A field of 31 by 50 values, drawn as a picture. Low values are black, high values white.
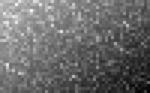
The bottom right is the ninth with the lowest average. Neither half mirrors the other. The field climbs toward the top left. The grain is fine, like static. The values follow a bell shape. The ninth with the highest average is the top left.
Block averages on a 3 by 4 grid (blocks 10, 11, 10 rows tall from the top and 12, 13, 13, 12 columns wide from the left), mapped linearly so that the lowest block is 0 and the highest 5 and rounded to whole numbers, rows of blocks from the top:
5432 | 4321 | 3210
